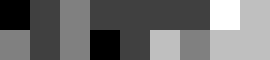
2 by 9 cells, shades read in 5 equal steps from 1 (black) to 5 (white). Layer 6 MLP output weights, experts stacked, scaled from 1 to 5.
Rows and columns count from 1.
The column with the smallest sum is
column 4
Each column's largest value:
3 2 3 2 2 4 3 5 4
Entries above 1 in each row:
8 8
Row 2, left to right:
3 2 3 1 2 4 3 4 4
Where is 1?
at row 1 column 1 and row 2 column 4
